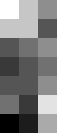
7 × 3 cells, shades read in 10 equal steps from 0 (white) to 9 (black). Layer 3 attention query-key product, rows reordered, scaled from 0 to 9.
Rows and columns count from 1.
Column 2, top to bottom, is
2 2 5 6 6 7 8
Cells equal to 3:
1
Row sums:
6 10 15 18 16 13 20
